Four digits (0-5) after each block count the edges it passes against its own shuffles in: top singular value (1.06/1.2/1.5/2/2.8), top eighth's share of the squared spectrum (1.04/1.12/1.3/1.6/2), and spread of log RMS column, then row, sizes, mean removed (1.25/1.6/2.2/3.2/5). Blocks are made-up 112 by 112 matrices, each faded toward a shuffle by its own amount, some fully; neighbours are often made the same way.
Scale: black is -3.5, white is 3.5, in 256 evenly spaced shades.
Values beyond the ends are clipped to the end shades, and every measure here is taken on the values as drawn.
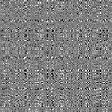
5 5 4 4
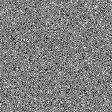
3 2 1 1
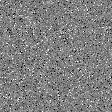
0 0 0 0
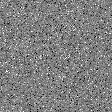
1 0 0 0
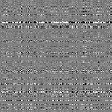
5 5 3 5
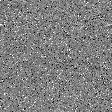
0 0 0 0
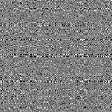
4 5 2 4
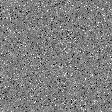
2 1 0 0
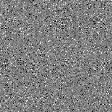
4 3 1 2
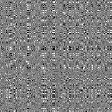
5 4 4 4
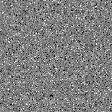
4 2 1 1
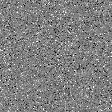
3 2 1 0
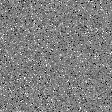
2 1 0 0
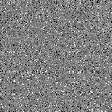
4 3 2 2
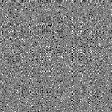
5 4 2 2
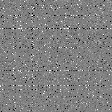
4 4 2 2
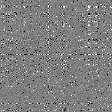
4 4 2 2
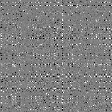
4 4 3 3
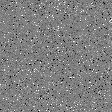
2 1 0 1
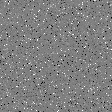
0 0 0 0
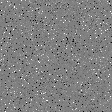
0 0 0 0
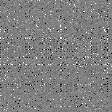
4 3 2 2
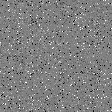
3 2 1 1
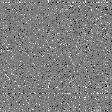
3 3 2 2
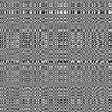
5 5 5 5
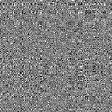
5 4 3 3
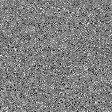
1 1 0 2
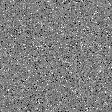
0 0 0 1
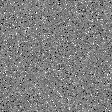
0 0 0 0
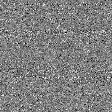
0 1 0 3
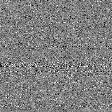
2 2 0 3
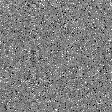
3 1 0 0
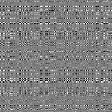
5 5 4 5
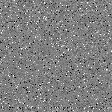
3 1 0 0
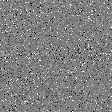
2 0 0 0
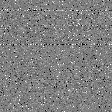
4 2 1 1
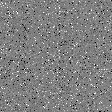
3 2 1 0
